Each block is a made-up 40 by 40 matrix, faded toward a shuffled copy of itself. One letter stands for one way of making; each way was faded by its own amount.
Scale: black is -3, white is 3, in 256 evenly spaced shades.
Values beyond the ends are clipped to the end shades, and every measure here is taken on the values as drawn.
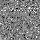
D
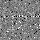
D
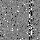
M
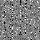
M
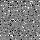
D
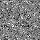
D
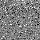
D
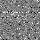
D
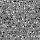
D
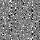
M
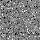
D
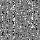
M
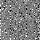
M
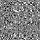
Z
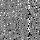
M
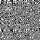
Z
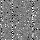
M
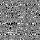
Z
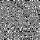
Z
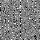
M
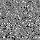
D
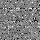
D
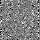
M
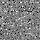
D
